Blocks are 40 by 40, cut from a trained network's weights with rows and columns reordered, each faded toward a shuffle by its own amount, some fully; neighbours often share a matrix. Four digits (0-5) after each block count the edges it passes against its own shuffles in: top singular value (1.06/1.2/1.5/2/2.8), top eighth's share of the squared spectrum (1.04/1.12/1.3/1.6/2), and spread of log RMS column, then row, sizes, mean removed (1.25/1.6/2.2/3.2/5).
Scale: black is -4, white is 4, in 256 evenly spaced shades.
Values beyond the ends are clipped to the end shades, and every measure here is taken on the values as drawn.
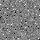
1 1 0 0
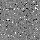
2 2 1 1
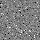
0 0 0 0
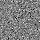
0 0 0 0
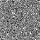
2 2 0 0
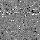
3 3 0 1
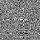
3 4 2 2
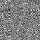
3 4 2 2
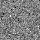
2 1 0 0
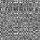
4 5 2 3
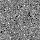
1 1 0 0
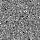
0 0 0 0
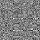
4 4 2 2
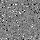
2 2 0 1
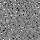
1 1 0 0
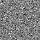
1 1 0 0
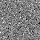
0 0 0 0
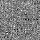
2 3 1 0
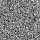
0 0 0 0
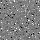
0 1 0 0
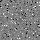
0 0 0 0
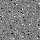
0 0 1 0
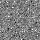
1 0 0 0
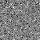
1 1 0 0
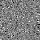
2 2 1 0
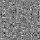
2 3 2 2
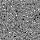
1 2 0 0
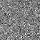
3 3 0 1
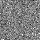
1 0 0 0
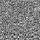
3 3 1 1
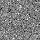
1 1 0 0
